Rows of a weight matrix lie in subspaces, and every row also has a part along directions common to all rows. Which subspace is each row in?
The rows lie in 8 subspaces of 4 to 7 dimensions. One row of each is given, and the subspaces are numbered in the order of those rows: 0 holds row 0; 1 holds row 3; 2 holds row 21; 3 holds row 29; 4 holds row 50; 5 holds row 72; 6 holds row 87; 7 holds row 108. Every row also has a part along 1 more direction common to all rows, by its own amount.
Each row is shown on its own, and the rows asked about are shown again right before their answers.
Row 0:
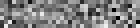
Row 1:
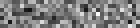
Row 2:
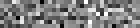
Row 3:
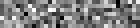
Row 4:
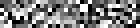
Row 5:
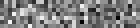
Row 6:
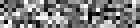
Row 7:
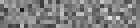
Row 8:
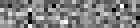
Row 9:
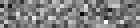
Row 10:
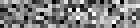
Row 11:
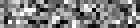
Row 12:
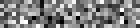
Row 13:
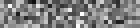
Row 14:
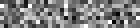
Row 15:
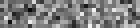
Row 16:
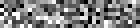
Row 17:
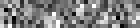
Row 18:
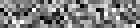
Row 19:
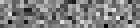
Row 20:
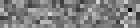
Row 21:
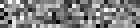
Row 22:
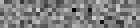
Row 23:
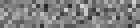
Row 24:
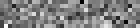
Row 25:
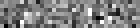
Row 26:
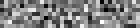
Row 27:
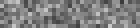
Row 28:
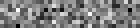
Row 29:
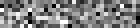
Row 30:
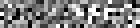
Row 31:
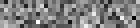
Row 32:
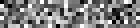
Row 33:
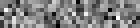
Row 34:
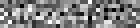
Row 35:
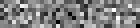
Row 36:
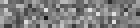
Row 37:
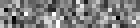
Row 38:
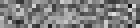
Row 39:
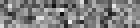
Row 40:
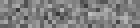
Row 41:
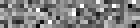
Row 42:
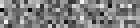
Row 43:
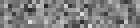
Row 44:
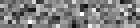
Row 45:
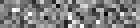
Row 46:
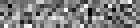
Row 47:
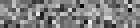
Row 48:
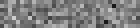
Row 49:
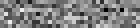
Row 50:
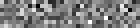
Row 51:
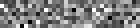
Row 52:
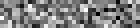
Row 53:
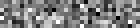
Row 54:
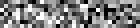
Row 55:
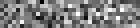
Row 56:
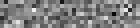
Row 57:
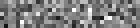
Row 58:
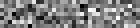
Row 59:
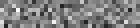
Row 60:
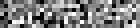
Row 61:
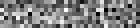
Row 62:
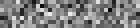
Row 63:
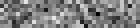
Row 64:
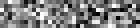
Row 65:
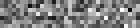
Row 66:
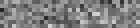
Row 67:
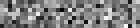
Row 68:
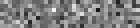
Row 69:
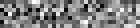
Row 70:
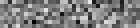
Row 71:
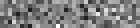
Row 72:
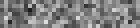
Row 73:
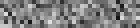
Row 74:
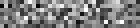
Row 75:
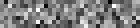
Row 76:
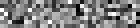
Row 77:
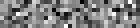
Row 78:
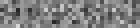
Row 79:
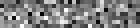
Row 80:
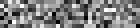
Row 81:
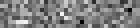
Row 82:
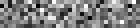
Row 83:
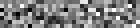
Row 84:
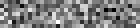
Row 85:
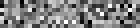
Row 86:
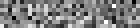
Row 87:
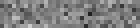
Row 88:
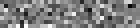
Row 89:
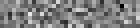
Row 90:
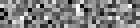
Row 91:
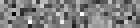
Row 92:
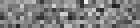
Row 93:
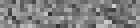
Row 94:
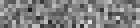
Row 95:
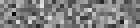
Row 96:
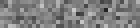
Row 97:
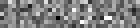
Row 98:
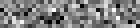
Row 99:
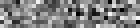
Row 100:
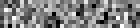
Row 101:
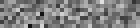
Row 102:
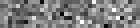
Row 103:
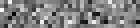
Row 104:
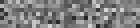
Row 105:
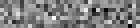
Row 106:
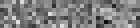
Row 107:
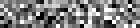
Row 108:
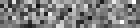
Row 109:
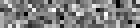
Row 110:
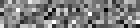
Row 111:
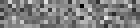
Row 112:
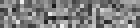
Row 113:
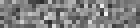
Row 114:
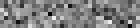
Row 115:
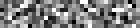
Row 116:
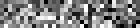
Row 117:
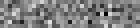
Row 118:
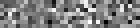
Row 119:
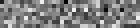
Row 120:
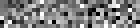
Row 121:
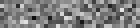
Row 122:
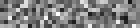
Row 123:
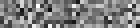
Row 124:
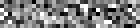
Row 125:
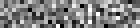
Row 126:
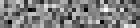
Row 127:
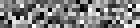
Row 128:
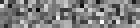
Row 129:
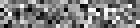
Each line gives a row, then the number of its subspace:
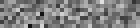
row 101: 3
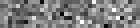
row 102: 5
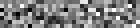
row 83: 3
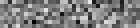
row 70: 2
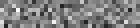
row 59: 0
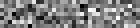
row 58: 5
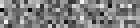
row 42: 4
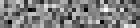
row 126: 2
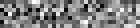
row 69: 0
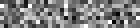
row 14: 6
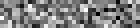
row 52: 1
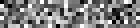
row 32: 6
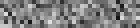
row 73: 1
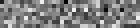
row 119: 2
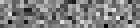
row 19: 5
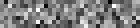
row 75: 6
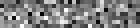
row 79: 3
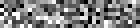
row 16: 3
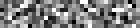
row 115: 3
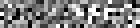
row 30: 1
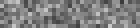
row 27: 2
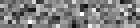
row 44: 5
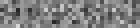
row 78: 0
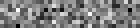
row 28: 0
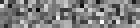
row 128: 6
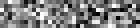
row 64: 2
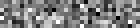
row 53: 1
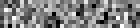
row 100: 1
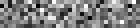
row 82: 7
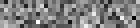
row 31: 6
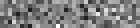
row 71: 7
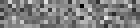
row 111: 6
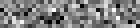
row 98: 1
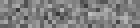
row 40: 3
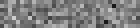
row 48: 7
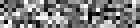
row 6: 3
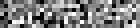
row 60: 4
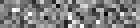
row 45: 3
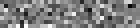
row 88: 6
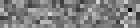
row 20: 4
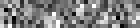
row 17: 1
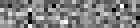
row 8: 3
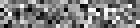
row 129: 4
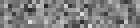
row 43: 5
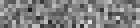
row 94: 7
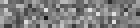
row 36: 4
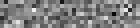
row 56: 4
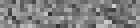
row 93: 7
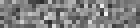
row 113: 0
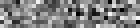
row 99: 4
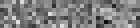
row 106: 7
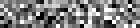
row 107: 0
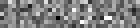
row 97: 6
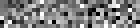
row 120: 0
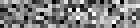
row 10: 2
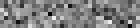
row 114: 7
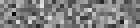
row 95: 5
